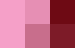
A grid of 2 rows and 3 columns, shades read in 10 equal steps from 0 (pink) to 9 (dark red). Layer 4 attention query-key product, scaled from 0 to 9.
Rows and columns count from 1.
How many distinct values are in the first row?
3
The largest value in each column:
0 3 9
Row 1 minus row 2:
0 -2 1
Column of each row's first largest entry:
3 3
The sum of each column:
0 4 17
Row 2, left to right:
0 3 8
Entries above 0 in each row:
2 2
